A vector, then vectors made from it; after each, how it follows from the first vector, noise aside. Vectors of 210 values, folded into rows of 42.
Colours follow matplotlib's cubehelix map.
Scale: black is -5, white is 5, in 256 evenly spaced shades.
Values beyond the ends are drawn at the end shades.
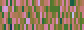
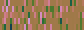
partly zeroed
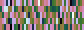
scaled up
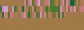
partly zeroed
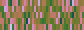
sign-scrambled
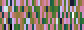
scaled up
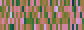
reversed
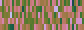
reversed
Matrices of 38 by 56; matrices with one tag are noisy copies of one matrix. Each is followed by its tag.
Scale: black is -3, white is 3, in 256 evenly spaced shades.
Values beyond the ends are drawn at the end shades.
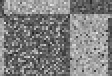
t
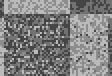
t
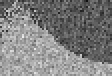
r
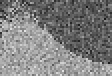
r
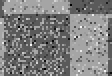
t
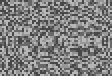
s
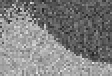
r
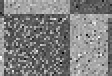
t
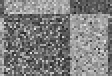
t
